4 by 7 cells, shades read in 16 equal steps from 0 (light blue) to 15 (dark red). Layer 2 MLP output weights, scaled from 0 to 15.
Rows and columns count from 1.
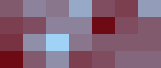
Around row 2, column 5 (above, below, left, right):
10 9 6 10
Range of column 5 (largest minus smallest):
6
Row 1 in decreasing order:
11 10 9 7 6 4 3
